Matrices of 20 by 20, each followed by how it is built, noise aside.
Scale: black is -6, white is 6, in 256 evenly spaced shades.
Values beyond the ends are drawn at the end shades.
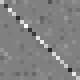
diagonal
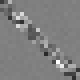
banded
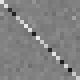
diagonal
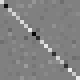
diagonal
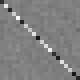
diagonal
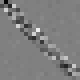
banded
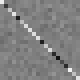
diagonal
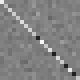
diagonal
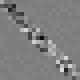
banded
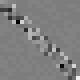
banded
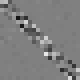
banded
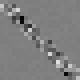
banded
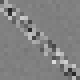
banded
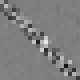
banded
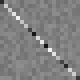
diagonal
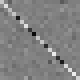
diagonal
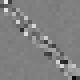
banded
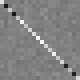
diagonal
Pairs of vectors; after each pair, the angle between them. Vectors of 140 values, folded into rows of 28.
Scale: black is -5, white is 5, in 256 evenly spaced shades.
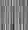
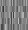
partly aligned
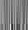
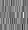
orthogonal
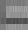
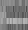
nearly opposite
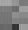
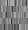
partly aligned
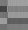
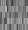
partly opposed
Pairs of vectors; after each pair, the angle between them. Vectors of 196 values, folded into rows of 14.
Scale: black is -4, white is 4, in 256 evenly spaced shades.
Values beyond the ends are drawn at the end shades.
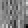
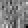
nearly parallel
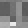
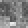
nearly parallel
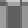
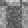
nearly parallel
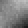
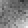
nearly opposite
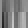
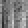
nearly parallel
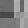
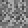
orthogonal
